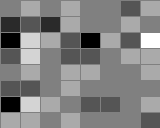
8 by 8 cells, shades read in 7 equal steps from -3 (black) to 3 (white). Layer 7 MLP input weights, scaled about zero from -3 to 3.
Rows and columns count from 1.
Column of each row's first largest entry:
2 4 8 2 2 4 2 1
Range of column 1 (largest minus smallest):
4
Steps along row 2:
up down up down same up down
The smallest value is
-3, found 3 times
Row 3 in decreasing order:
3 2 1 1 -1 -1 -3 -3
